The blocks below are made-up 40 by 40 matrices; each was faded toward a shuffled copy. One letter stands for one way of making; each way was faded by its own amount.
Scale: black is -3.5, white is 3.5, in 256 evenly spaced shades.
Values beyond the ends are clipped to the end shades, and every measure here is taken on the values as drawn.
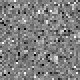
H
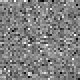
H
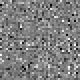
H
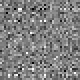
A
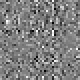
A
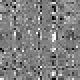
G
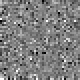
H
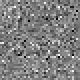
H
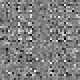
A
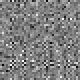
A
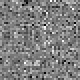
H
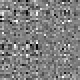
A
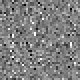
H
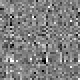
A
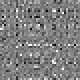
G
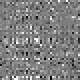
G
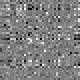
G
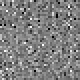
H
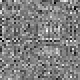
A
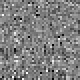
H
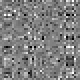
G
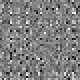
A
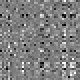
G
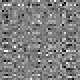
G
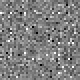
H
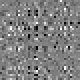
G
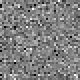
H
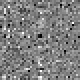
H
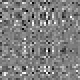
G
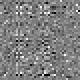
A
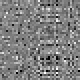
A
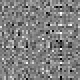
A
